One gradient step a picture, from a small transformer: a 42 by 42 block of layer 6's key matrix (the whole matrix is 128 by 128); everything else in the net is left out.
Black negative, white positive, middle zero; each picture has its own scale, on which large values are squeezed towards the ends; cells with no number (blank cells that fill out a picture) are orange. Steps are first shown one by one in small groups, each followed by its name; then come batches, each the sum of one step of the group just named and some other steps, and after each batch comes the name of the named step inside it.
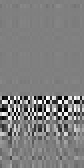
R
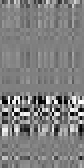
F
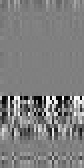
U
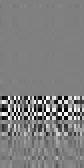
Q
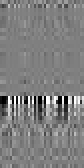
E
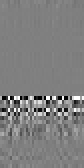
R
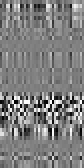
U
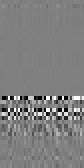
Q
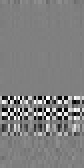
Q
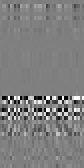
Q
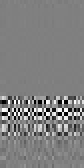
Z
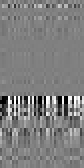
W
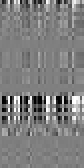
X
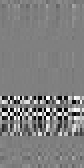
W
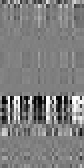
X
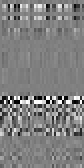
W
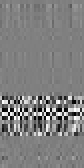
W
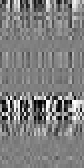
X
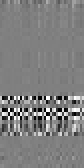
X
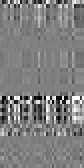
X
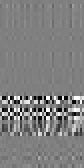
Z
